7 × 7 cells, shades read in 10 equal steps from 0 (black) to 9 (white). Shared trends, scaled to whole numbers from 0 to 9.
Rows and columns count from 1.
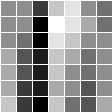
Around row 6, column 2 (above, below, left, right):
3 2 6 1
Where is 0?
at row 2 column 3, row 3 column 3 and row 7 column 3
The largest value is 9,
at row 2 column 4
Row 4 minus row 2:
1 -2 1 -2 -2 -2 1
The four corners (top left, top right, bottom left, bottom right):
5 4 7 6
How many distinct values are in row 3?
5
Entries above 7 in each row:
1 2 1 0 0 0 0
